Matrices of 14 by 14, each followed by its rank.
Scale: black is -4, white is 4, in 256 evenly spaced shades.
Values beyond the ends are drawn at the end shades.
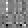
two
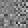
three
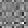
two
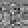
three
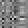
two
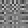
two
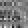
two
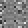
three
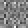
three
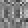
two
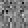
three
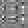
two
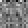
three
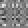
two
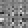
three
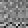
three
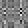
two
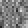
three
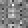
three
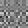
two
